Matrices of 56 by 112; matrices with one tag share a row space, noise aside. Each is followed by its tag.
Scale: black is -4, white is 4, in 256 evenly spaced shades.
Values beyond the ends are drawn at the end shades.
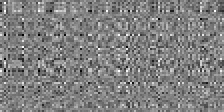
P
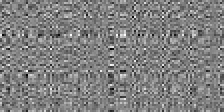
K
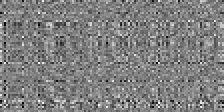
P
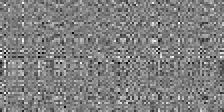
P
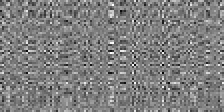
K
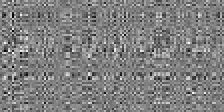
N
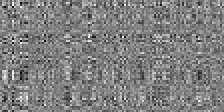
N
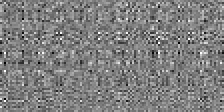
P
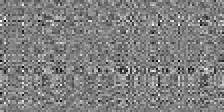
P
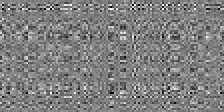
K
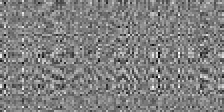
P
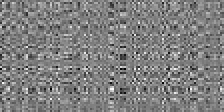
K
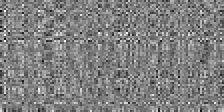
P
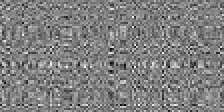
K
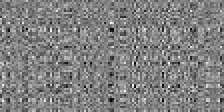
K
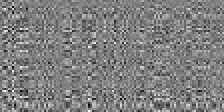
N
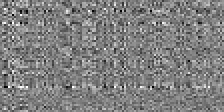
N
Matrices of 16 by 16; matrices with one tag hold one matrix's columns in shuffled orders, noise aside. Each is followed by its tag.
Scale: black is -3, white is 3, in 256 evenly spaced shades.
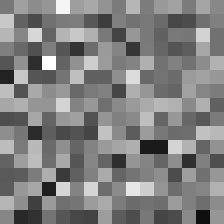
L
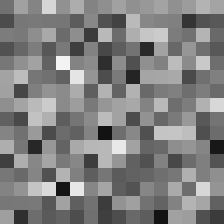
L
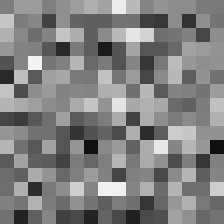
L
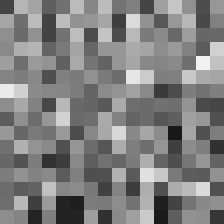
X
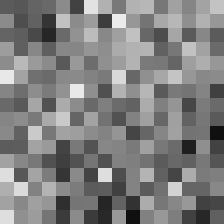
X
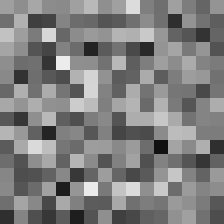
L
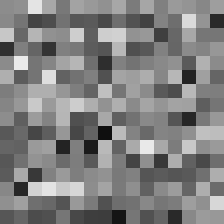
L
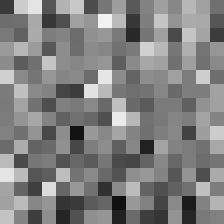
X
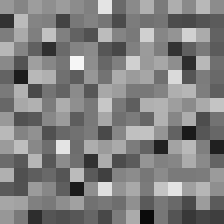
L
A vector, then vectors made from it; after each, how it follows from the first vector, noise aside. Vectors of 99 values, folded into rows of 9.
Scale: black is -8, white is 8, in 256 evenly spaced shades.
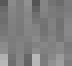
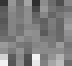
scaled up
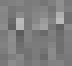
wrapped around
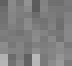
copied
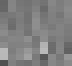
wrapped around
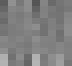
copied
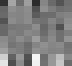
scaled up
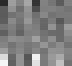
scaled up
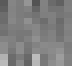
copied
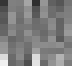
scaled up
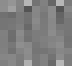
wrapped around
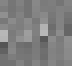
wrapped around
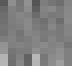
copied
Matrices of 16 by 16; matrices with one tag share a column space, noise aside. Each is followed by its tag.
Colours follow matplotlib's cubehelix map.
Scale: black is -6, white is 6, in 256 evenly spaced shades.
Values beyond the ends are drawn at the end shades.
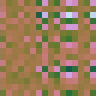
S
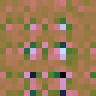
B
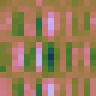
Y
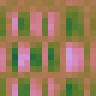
Y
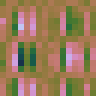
Y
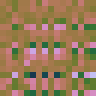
B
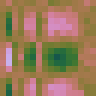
Y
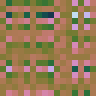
S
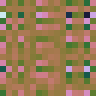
S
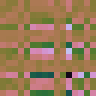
B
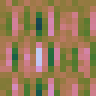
Y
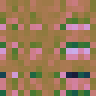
B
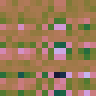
B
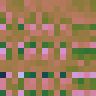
B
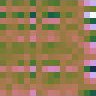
S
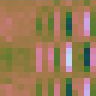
Y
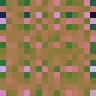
S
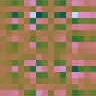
S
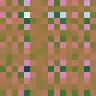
S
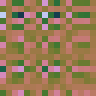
S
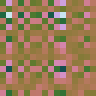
S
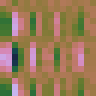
Y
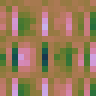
Y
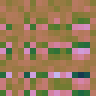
B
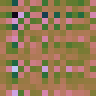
S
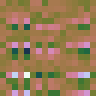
B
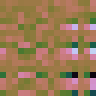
B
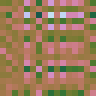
S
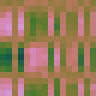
Y
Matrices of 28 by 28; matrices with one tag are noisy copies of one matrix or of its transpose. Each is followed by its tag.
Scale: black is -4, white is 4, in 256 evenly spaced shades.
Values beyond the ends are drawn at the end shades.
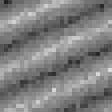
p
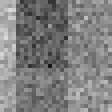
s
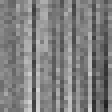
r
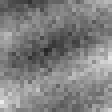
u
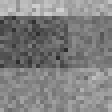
s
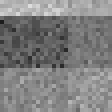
s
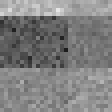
s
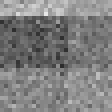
s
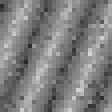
p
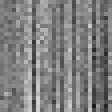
r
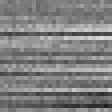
r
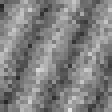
p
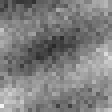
u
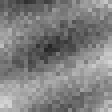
u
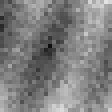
u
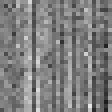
r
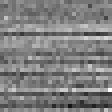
r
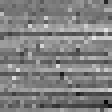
r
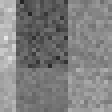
s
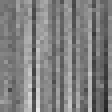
r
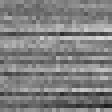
r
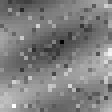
u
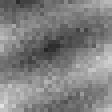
u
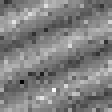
p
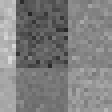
s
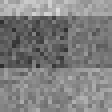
s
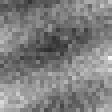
u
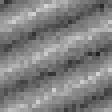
p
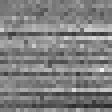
r
